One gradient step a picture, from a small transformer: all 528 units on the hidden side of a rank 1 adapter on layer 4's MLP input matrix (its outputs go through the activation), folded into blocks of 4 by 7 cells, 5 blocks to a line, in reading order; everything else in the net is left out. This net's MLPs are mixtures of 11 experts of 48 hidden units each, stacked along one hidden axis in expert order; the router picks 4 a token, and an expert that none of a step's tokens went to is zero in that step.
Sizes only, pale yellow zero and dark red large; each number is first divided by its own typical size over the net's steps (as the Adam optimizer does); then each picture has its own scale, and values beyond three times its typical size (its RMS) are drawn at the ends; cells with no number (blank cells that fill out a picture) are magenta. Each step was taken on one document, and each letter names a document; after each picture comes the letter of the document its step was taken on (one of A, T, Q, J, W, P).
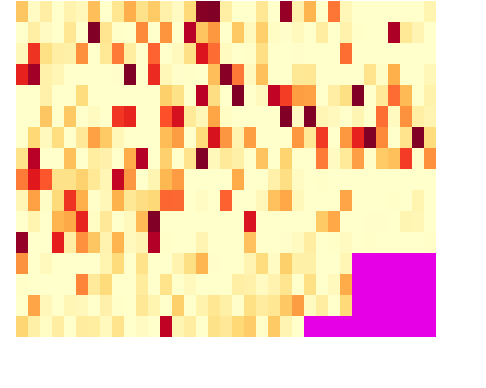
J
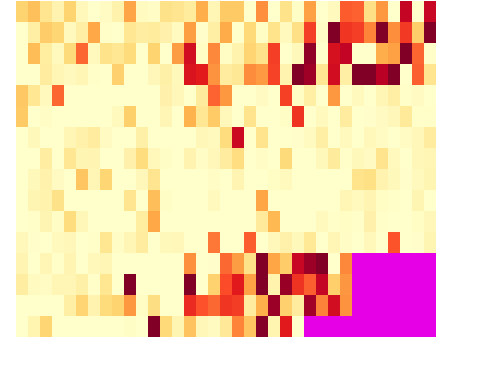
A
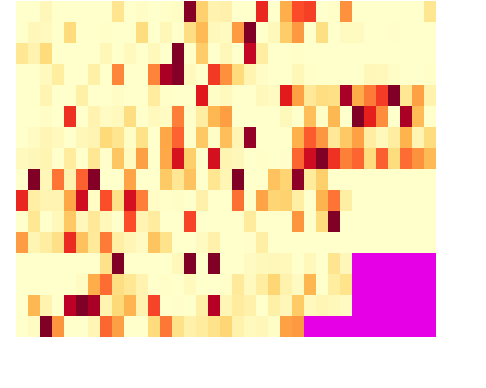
J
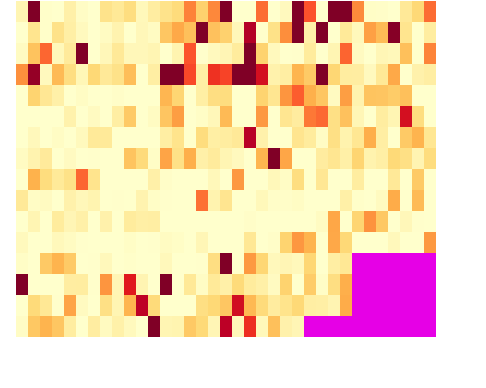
J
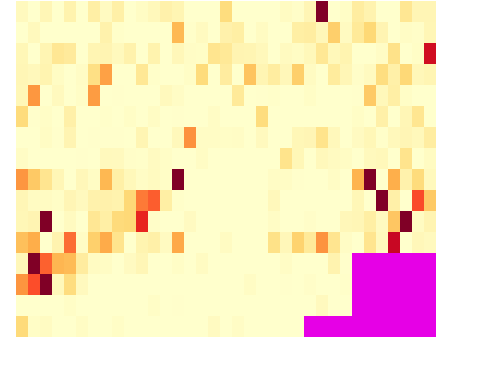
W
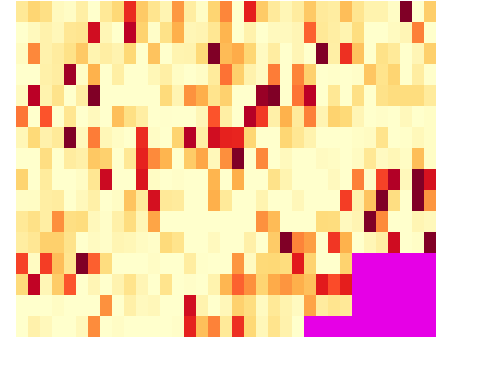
A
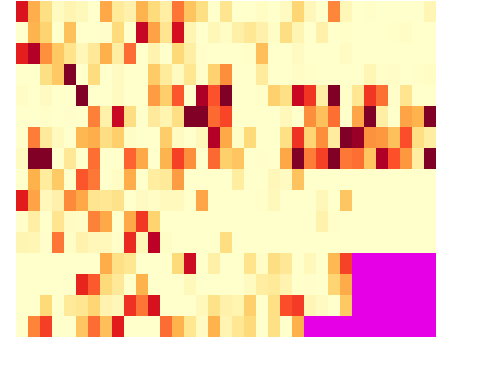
J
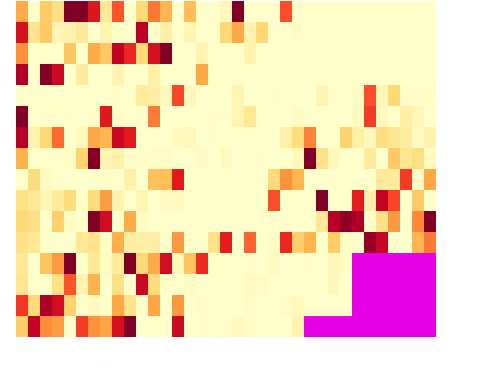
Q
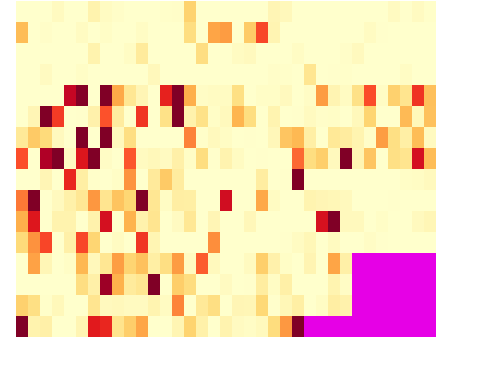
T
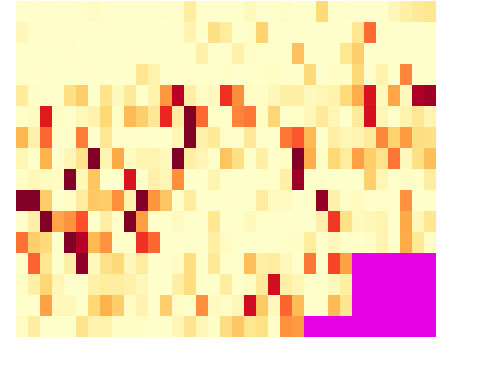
T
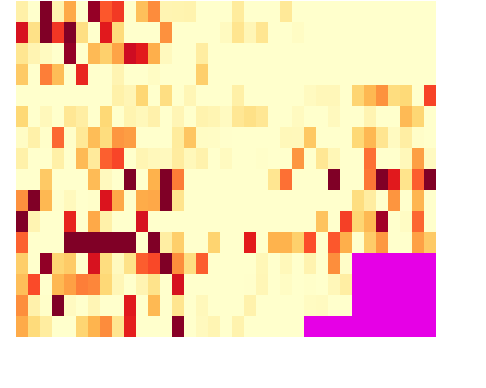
Q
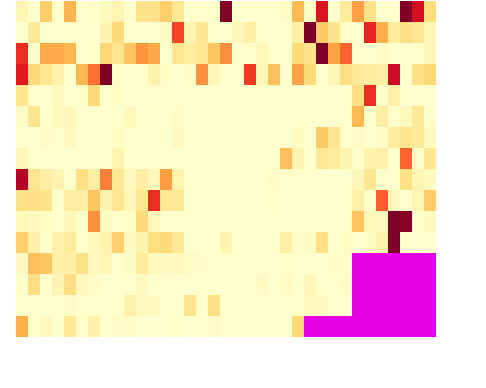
W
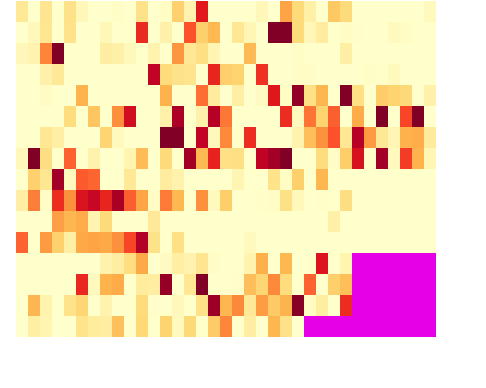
J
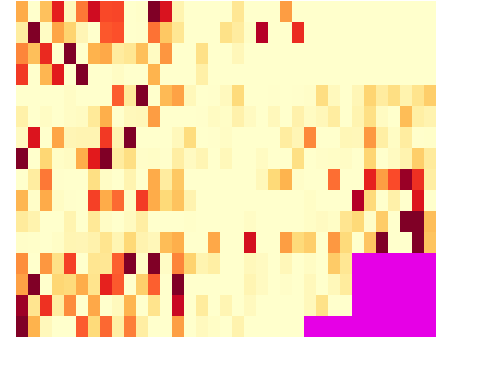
Q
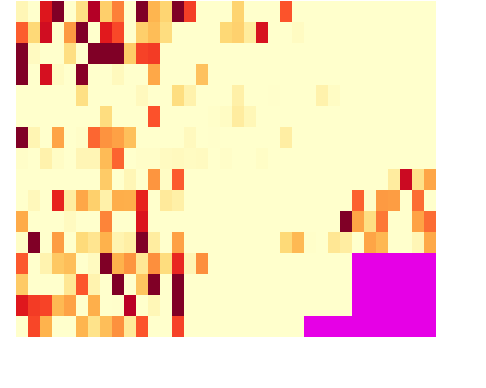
Q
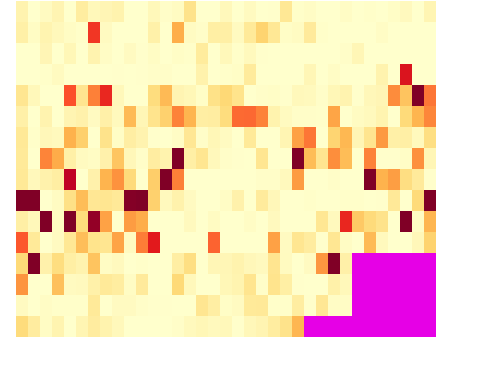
T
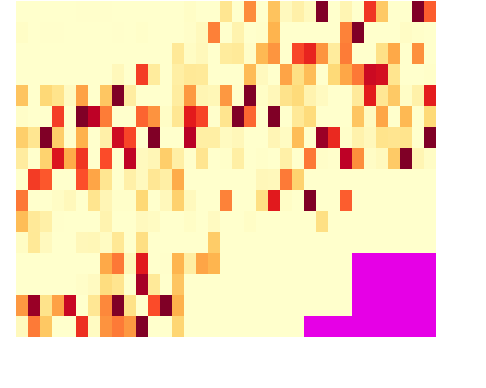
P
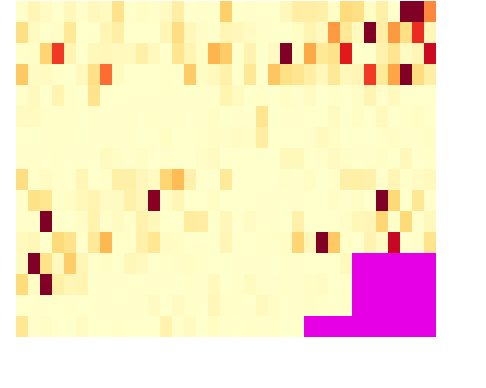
W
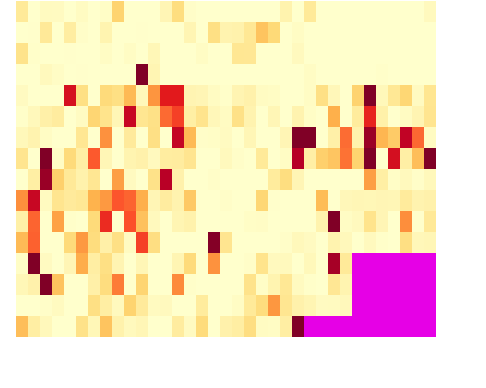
T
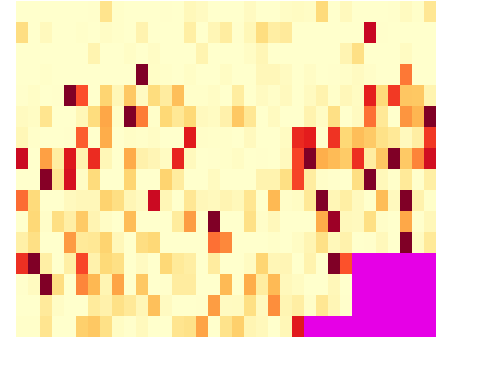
T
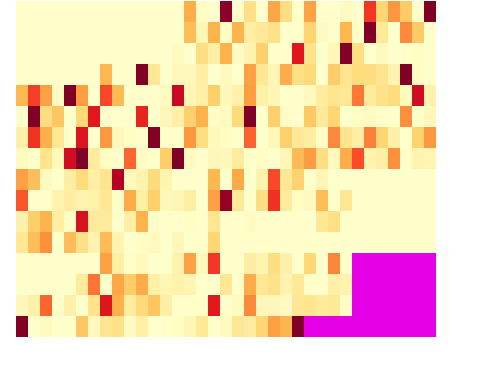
P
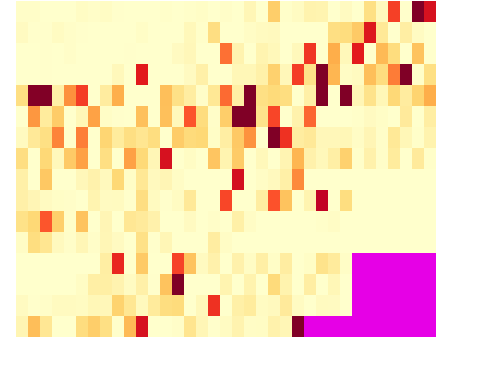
P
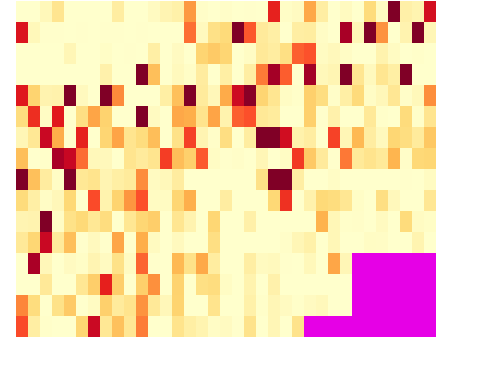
P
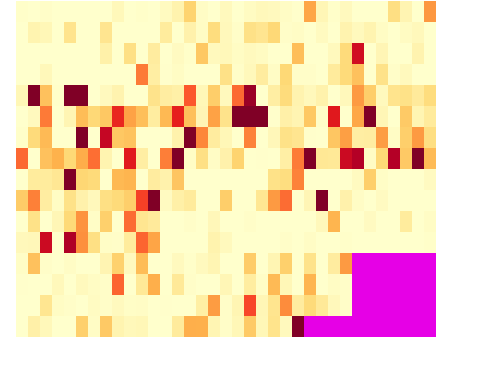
T
